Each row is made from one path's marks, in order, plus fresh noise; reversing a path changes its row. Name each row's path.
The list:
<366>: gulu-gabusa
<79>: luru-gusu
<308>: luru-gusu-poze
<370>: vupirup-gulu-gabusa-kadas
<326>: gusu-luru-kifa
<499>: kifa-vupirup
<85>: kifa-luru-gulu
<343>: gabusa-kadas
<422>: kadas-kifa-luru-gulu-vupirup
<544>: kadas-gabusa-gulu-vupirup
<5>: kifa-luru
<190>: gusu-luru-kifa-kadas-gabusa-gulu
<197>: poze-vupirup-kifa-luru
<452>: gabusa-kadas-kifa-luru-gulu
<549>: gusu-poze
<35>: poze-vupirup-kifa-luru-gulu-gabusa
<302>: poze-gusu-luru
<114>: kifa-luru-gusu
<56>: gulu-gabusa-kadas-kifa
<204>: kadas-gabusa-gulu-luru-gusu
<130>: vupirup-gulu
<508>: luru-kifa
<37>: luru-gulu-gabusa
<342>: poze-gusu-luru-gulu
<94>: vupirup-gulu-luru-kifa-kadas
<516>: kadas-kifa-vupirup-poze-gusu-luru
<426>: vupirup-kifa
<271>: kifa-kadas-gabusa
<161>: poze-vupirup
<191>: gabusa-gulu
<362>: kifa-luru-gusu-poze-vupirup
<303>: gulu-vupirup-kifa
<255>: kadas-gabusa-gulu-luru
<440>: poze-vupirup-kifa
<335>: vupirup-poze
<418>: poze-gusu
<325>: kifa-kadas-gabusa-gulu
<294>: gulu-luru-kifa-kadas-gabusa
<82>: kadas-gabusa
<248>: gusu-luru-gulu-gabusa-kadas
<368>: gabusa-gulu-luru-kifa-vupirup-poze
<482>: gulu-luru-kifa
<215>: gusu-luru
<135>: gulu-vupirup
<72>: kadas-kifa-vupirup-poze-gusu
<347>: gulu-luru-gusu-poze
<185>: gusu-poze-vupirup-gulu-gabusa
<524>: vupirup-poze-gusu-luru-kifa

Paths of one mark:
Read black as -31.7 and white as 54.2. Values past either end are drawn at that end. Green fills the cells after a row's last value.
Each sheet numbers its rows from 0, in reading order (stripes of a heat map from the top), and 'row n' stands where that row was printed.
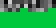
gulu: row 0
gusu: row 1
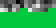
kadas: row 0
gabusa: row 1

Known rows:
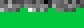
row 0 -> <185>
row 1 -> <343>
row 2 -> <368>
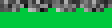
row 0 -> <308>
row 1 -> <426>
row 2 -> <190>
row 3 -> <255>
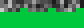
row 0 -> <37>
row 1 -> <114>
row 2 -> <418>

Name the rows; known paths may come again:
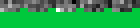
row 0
<185>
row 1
<516>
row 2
<343>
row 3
<215>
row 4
<197>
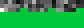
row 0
<271>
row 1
<79>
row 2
<326>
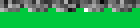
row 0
<544>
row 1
<190>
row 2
<426>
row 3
<82>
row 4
<35>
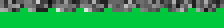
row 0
<499>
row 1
<482>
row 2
<294>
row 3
<56>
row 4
<335>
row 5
<368>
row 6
<418>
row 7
<255>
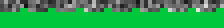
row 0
<308>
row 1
<524>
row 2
<161>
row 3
<37>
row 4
<114>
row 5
<422>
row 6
<248>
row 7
<366>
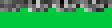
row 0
<204>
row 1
<191>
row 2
<130>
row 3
<303>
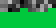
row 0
<5>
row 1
<549>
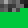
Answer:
<302>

